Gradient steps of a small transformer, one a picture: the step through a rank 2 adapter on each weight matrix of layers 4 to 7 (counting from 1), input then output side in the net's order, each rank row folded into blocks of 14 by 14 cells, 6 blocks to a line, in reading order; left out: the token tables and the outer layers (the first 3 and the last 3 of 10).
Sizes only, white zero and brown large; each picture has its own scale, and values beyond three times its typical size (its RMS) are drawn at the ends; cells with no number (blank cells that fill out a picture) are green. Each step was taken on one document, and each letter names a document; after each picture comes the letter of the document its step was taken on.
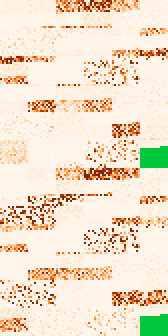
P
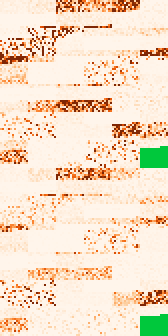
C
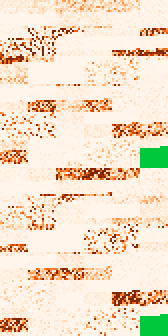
C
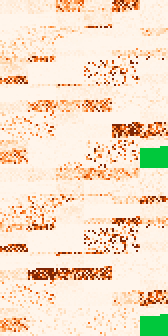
P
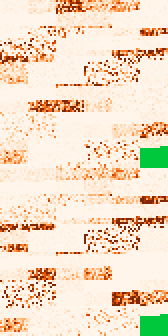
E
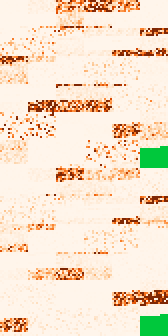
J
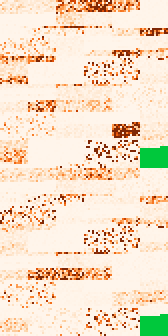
J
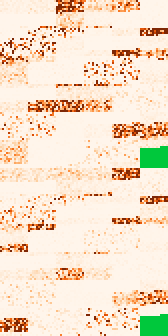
J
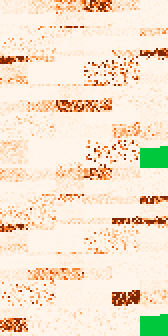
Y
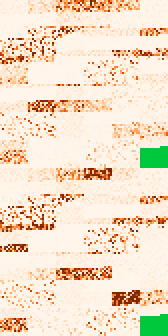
C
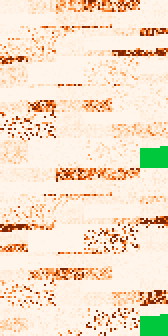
C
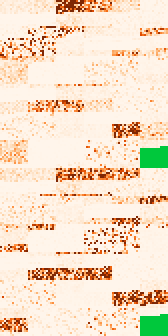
Y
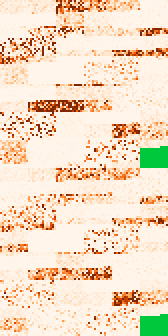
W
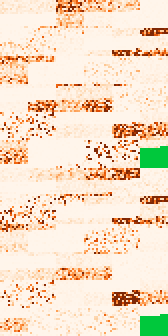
J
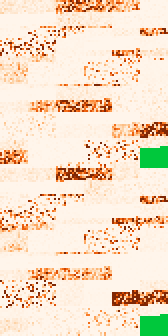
E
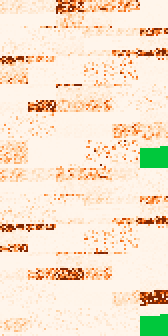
J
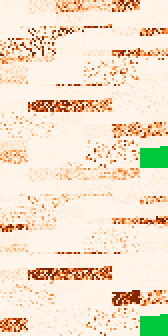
C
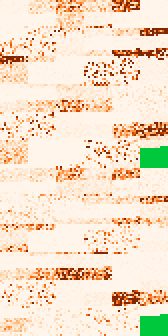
J
